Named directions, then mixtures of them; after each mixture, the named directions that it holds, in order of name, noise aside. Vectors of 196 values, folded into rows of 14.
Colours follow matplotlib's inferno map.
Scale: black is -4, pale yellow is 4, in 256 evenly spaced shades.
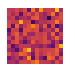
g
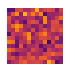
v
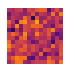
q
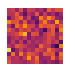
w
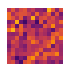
q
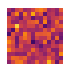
q, v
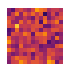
g, q, v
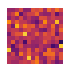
g, v, w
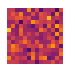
g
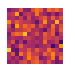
g, v, w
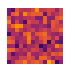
v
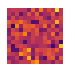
g, w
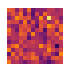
g, v, w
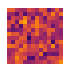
q, v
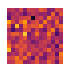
q, w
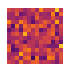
g, q, w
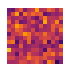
v, w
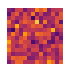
q, v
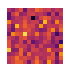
q, v, w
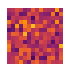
g, q, w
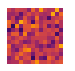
g, q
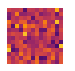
g, q, w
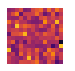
g, v, w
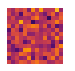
g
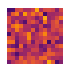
v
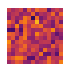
q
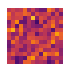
q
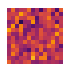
g, q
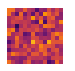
q, v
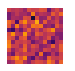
q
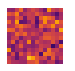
q, v, w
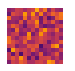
q, v, w
